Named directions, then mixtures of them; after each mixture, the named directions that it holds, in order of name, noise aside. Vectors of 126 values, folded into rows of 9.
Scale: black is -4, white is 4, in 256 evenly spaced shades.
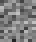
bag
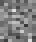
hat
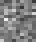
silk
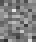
hat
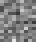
bag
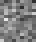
silk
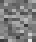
hat, silk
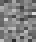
bag, silk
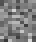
hat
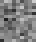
silk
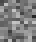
bag, hat
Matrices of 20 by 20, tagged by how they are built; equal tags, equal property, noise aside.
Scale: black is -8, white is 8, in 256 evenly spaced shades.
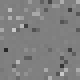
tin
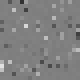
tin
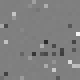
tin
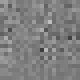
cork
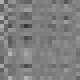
cork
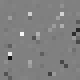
tin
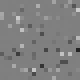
tin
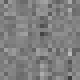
cork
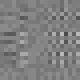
cork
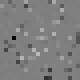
tin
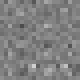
cork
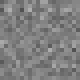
cork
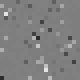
tin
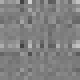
cork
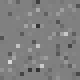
tin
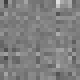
cork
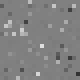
tin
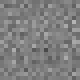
cork
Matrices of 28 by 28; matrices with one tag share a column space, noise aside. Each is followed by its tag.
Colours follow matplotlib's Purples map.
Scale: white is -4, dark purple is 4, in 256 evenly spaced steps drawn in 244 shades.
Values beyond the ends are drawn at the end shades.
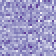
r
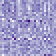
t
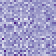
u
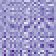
u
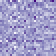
r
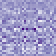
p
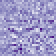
p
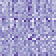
t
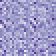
u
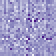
t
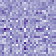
p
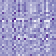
t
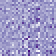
u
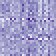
t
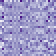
r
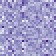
r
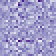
r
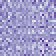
r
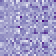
r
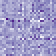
t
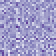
u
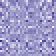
r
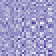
u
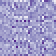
r
